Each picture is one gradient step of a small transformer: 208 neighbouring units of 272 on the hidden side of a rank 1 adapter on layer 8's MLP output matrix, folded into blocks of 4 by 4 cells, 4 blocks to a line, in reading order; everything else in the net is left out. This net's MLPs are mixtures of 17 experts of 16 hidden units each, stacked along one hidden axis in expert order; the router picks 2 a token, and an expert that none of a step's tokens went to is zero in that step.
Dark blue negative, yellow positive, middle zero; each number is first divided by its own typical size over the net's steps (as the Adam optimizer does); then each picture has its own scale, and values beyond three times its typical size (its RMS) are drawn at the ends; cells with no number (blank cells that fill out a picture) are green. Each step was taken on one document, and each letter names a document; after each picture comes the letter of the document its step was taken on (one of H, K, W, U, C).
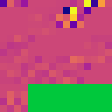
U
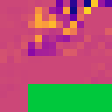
U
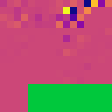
U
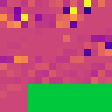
U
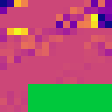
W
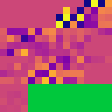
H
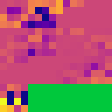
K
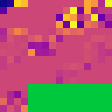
W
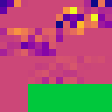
W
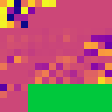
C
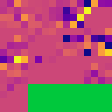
U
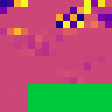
W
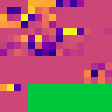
K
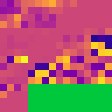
C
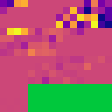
W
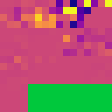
U
